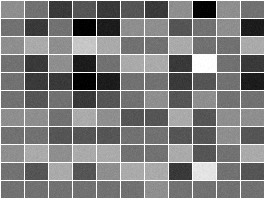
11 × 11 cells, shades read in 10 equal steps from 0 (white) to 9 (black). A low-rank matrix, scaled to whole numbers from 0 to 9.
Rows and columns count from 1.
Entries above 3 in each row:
11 11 6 8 11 11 9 11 6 7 11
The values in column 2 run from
3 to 7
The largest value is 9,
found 3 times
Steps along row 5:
up same up down down same up down down up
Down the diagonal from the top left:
4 7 4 8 8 5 6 6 6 5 5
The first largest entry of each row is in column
9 4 6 4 4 4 6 3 9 8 1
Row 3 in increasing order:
2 3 3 3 3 4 4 5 5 5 5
